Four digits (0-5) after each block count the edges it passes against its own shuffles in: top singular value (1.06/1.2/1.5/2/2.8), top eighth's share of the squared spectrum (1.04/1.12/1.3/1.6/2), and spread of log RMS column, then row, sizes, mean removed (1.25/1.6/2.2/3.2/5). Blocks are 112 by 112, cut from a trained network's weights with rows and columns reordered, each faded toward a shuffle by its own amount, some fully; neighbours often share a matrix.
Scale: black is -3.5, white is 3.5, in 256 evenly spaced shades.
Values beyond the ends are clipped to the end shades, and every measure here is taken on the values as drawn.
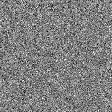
2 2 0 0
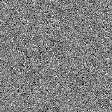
2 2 2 0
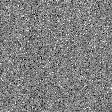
0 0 0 0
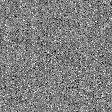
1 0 0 0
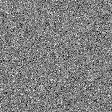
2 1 0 0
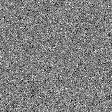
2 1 0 0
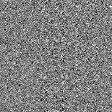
3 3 3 0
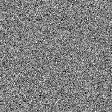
2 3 1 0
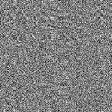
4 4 2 2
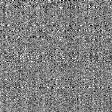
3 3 1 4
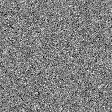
0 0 0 0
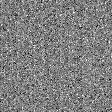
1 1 0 0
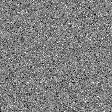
0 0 0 0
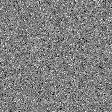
0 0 0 0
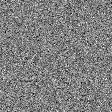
1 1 0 0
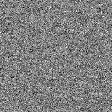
2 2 1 0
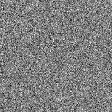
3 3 1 1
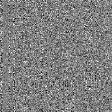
3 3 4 1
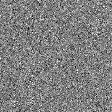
2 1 2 0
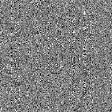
3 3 3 0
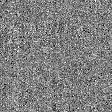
2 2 0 2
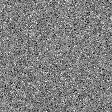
0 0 0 0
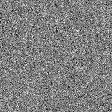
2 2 0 0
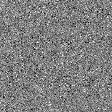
1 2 0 1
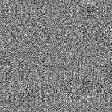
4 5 2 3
